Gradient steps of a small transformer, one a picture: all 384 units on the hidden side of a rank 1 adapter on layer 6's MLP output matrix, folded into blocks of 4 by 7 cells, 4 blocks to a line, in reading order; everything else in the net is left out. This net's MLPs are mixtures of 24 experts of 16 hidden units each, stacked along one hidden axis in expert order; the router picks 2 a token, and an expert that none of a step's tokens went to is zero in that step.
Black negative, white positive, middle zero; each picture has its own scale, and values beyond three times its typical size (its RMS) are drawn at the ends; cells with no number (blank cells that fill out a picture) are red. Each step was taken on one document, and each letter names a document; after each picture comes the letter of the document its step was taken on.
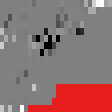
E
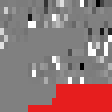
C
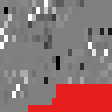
C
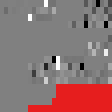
C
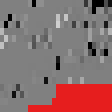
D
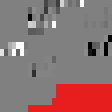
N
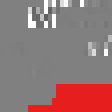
N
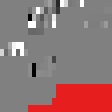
N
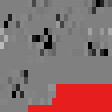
D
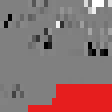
D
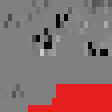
D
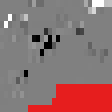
E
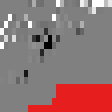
E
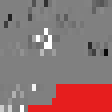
D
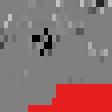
E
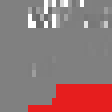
N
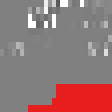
N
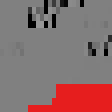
N
